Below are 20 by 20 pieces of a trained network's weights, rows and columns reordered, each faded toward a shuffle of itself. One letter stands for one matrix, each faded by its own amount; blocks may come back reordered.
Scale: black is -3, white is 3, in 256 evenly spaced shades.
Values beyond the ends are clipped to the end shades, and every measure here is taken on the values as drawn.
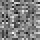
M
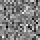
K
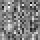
M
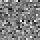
K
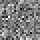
M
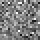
K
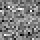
K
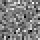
K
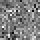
K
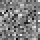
K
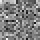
M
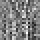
M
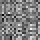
M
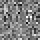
M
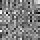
M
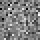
K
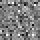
K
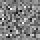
K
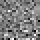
K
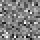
K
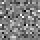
K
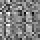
M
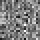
M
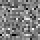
K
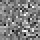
K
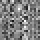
M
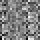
M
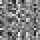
M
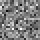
M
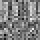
M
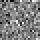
K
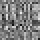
M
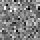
K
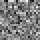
K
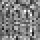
M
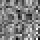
M
